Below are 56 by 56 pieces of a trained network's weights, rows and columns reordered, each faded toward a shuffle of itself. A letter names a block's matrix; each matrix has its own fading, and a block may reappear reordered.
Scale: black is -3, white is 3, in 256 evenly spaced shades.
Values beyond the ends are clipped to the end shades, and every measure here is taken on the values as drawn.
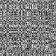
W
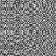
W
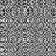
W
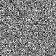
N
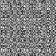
W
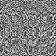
W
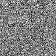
N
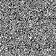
N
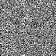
N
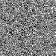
N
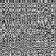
W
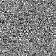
N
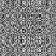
W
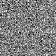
N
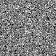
N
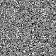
N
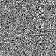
N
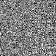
N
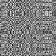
W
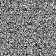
N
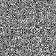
N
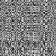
W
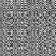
W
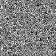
N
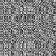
W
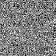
N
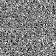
N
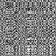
W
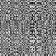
W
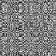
W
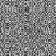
W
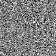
N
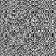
W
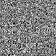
N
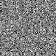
N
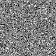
N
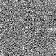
N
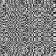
W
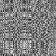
W
